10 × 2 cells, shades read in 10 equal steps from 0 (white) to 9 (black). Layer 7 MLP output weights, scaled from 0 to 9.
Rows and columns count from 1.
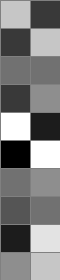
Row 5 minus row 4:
-7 4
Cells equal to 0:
2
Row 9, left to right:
8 1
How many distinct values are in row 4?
2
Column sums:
53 38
